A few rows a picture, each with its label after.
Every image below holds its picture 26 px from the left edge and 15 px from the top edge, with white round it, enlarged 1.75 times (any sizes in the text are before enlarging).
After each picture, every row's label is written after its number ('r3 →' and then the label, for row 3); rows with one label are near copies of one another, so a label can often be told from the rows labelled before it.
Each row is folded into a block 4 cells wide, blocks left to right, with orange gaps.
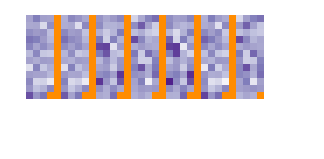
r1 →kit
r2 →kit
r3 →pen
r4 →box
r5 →pen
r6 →kit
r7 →box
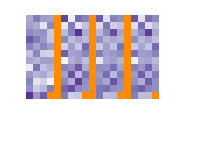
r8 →kit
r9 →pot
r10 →pot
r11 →pot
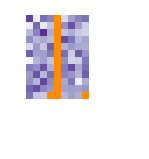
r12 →pot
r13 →box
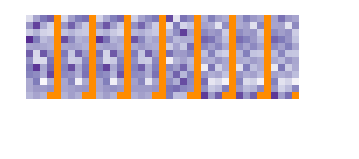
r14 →box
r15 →box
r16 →box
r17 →box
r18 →pot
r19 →kit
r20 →kit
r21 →kit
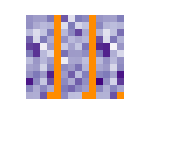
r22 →pen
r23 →pot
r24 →pen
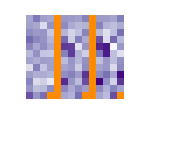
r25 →kit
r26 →pen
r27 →pen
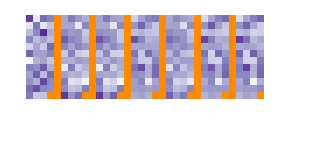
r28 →pot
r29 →kit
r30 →kit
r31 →box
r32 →kit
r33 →box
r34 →box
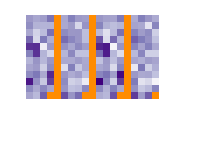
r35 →pen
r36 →kit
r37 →pen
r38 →kit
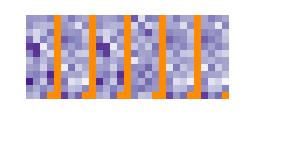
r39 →pen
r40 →kit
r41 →pen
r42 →pot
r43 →kit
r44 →kit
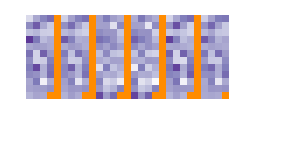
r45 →box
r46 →box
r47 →kit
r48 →kit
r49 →box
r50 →box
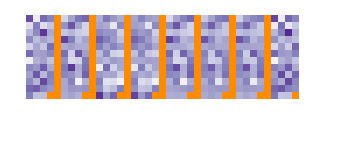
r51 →pot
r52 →box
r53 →kit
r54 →kit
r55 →box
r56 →box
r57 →box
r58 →pot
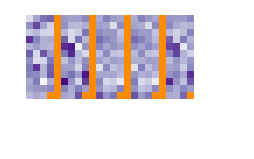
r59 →box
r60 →pen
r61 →kit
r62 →kit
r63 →pen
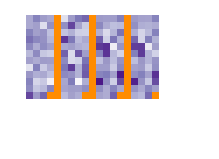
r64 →kit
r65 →box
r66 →pen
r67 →pen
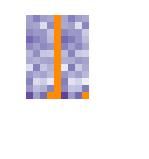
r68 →kit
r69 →kit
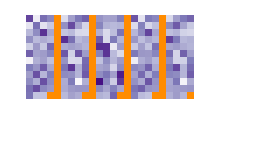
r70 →pot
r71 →box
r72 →pen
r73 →pot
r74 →box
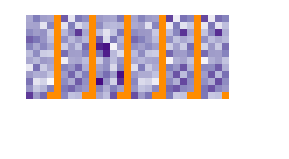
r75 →kit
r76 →pot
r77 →pen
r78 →kit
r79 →pot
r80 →pot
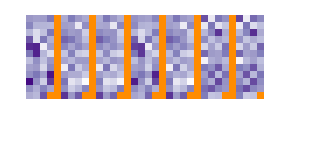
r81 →pen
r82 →kit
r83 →kit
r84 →pen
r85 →kit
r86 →pot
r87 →pot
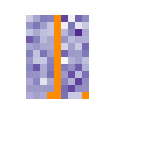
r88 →box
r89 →pot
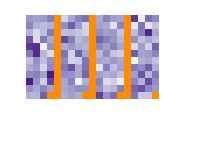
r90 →pen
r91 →box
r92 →kit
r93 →pot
